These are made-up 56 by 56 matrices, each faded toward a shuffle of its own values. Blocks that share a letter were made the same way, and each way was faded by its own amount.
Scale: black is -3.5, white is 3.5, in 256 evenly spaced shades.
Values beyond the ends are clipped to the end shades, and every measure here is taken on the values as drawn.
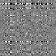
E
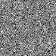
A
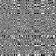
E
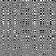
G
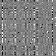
G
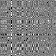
G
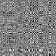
E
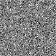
A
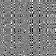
G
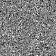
A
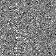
A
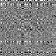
E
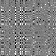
G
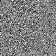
A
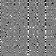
G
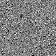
A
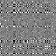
E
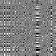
G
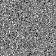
A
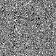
A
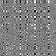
G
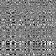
E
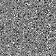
A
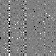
G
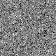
A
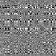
E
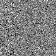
A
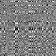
E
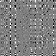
G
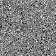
A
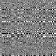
E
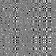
G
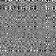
E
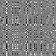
G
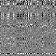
E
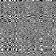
E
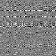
E
